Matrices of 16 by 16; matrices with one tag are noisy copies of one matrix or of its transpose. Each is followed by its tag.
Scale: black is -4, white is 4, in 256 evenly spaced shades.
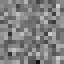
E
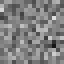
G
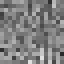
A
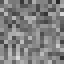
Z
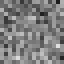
Z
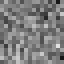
Z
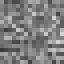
A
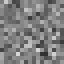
G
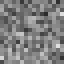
Z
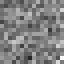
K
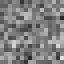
K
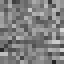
A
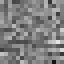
A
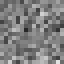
K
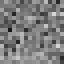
Z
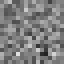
G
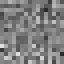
A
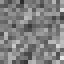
K
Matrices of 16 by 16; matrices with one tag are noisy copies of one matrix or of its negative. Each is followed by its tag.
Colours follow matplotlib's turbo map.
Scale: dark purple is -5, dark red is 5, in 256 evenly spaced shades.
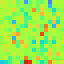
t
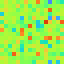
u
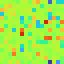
u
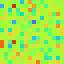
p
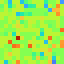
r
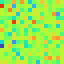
p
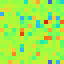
u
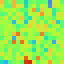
t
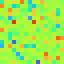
p
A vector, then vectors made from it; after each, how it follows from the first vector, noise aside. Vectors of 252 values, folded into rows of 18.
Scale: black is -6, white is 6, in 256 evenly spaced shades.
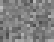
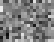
scaled up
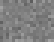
shrunk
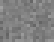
shrunk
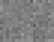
shrunk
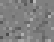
partly zeroed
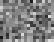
scaled up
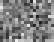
scaled up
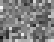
scaled up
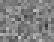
wrapped around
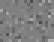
partly zeroed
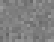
shrunk
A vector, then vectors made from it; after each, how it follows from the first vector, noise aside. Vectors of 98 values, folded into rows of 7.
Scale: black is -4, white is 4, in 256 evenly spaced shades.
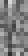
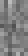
shrunk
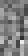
wrapped around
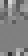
partly zeroed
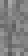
shrunk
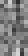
reversed
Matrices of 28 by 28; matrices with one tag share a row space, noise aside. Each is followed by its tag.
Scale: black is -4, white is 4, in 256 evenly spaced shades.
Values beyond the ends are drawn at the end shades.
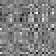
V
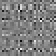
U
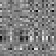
V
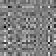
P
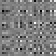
U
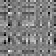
P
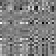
V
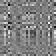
P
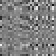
V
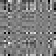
P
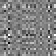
P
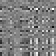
V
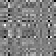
P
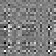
P
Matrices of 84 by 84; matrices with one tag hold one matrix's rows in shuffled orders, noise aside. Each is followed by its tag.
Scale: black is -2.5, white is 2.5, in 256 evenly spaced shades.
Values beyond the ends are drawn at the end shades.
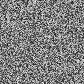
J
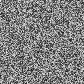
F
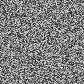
J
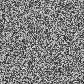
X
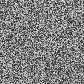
X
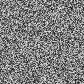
J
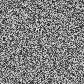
J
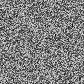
X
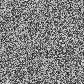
X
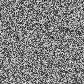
F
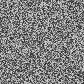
J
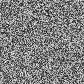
F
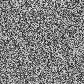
J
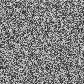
X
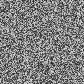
F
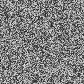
F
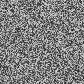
J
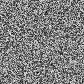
F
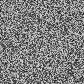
J
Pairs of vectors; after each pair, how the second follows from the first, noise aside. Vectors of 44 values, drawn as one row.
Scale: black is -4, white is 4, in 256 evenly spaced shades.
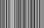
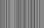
shrunk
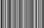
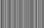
shrunk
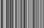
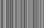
shrunk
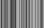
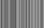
shrunk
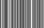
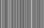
shrunk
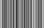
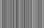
shrunk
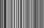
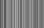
shrunk
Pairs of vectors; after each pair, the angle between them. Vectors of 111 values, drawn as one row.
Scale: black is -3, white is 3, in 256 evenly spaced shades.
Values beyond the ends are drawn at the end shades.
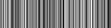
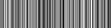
nearly parallel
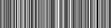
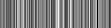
nearly parallel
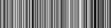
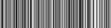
nearly opposite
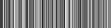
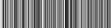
nearly opposite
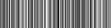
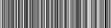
orthogonal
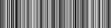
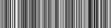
nearly opposite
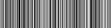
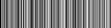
orthogonal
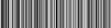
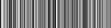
nearly opposite
